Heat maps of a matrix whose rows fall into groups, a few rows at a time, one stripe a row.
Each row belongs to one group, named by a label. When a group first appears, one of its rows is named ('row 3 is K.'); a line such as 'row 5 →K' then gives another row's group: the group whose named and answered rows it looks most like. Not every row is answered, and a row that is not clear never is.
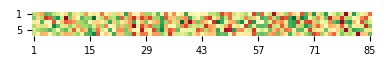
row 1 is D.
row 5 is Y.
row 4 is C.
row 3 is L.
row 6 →C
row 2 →C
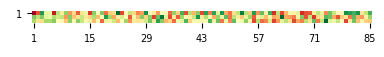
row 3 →D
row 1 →L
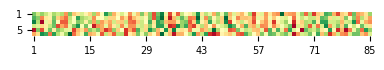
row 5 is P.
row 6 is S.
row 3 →D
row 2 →D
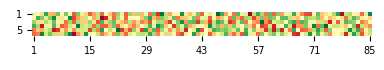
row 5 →L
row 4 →D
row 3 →C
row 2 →S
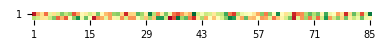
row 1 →P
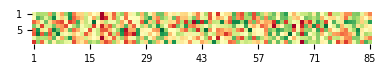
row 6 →P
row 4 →D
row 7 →S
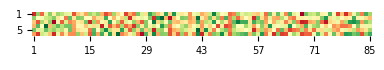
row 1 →P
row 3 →L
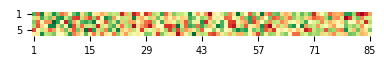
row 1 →C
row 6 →S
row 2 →Y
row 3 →C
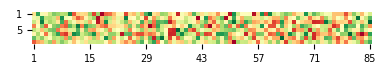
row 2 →Y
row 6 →C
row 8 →P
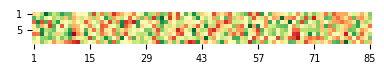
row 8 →L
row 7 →Y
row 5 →S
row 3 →P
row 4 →S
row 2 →Y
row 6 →S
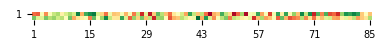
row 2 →Y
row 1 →C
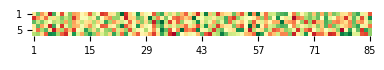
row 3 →Y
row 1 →S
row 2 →P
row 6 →C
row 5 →L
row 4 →S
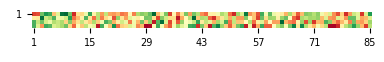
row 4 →C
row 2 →S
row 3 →Y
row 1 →P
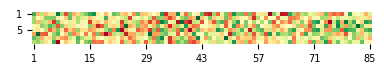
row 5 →L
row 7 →D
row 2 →D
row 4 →D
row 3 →L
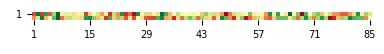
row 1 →P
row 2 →C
